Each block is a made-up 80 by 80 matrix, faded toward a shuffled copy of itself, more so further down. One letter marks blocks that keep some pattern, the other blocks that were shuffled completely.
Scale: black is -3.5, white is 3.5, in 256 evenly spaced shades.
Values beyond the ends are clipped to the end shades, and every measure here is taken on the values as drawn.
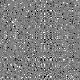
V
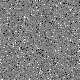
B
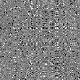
V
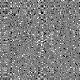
V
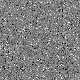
B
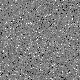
B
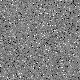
B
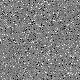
B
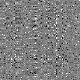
V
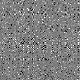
V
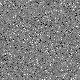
B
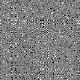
V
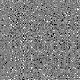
V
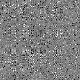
V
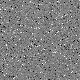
B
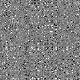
V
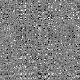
V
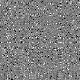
V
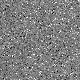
B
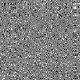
V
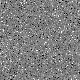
B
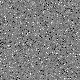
B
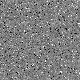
B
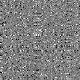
V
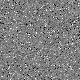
B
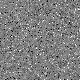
B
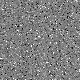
B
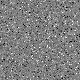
B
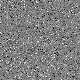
B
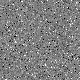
B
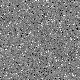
B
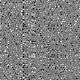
V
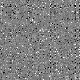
V
